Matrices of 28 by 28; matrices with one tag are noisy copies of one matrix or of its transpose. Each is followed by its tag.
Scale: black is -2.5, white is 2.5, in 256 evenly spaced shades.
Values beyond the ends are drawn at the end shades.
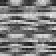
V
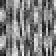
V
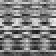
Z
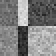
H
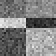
H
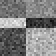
H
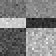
H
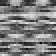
V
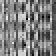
Z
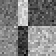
H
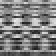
Z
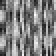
V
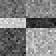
H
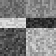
H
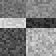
H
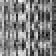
Z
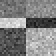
H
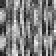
V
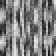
V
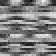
V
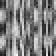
V
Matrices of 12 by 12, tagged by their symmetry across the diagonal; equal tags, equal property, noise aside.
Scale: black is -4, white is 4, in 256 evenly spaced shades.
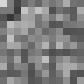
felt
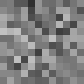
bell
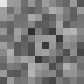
felt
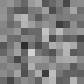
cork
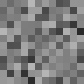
felt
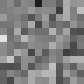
bell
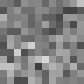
cork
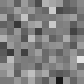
bell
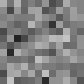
cork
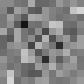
felt
